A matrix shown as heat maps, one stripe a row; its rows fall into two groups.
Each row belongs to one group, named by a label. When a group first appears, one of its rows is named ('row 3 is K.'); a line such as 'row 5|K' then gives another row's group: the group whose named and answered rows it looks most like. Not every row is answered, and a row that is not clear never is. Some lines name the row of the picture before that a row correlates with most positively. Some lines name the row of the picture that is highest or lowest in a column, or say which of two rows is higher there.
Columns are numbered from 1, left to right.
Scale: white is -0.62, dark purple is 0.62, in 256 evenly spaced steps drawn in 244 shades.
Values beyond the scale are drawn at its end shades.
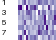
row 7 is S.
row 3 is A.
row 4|A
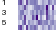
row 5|S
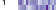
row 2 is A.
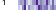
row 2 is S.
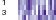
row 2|A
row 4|S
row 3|A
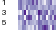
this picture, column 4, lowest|4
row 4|A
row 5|S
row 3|S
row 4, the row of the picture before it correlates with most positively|2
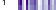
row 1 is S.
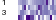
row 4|A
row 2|S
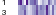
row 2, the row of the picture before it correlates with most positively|1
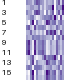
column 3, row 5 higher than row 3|Yes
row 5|S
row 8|A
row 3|A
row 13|S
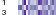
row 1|S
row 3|S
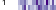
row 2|S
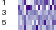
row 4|S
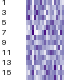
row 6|S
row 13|A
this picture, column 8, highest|1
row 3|A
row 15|S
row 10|A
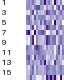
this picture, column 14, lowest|5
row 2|A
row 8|S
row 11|A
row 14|S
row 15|S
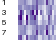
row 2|A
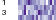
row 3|S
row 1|A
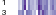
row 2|S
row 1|S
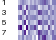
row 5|S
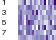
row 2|A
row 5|A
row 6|A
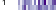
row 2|S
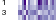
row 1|S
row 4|S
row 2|S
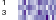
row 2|A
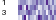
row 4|S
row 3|A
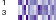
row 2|S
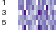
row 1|A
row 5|A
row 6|S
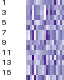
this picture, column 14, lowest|9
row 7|S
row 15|S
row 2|A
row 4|A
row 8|S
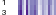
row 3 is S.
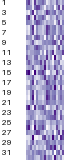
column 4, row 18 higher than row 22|Yes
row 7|S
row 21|S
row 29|S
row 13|A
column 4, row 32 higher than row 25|Yes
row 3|S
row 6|S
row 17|S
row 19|S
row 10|A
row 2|A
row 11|A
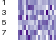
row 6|S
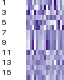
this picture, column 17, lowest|2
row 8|S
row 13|A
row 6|A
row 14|S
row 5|A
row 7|S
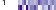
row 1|S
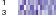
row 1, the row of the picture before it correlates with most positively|1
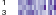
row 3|A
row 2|A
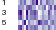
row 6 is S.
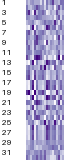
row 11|A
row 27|S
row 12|A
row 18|S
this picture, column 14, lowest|14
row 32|A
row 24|A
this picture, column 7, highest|12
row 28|S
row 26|S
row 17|S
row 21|A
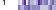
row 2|A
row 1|S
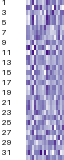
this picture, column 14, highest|3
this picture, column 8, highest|31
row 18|S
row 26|A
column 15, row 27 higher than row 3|Yes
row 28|A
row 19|S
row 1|S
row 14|S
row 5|S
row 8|A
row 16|S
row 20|A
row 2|A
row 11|S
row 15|A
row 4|S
